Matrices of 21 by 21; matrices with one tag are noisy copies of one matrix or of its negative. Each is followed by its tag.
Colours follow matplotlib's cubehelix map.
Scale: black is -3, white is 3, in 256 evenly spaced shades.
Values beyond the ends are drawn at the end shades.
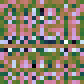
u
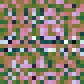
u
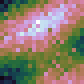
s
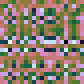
u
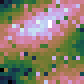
s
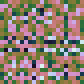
u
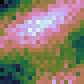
s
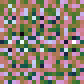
u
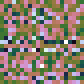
u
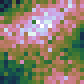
s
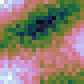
s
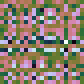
u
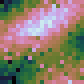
s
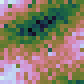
s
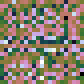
u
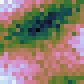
s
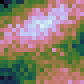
s
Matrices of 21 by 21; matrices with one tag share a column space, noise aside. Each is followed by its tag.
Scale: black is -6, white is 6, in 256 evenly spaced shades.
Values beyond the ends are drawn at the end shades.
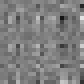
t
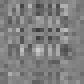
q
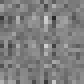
t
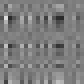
t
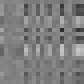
q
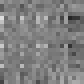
t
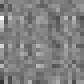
t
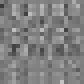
q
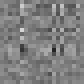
q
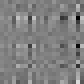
t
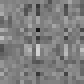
q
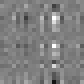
t
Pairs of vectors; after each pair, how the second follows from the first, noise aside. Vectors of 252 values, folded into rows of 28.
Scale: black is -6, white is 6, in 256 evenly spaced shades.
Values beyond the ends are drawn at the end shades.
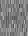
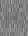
shrunk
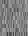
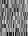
scaled up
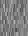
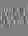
partly zeroed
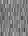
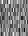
scaled up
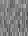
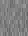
shrunk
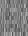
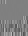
partly zeroed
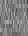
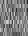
scaled up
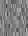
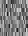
scaled up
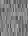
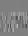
partly zeroed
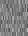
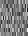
scaled up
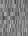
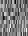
scaled up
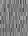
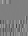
partly zeroed
